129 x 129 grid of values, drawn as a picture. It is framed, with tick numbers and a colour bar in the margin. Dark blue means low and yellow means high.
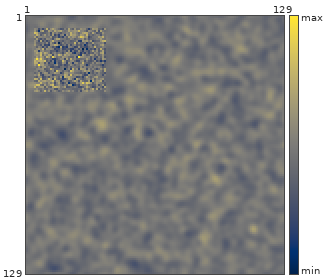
No single row or column stands out from its neighbours. The halves do not mirror each other. The top left is the roughest part. There is no overall slope. The texture is blotchy. A few values lie far out on both sides of the bulk. An odd patch, rougher than its surroundings, sits in the top left. No regular stripes run through it.
